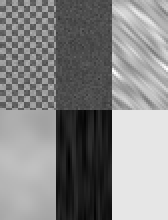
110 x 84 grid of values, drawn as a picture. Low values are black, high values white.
The table splits into 2 rows of 3 panels. Panel 1,1: middling, checkered, strong in contrast. Panel 1,2: low, fine-grained, faint in contrast. Panel 1,3: high, slanting down to the right. Panel 2,1: high, smooth, faint in contrast. Panel 2,2: very low, streaked downward, faint in contrast. Panel 2,3: very high, flat.
